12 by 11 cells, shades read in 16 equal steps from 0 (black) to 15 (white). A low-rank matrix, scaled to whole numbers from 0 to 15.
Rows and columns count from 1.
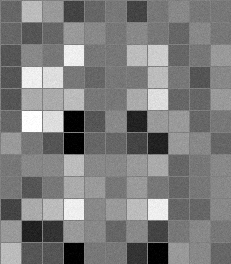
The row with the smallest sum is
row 12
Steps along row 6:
up down down up up down up same down up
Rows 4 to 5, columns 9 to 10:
7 5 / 6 6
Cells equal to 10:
6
